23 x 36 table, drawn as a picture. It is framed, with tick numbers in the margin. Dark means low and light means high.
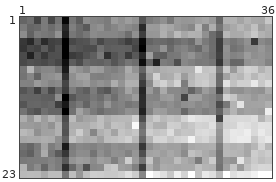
Columns 7, 18 and 29 stand out from the rest. There is an overall slope up to the bottom right. The ninth with the lowest average is the top left. Stripes running across repeat 3 times from top to bottom. The bottom right is the ninth with the highest average.
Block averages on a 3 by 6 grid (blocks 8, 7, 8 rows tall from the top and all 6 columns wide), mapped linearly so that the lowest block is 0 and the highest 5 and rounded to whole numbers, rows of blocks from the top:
000223
112334
223445
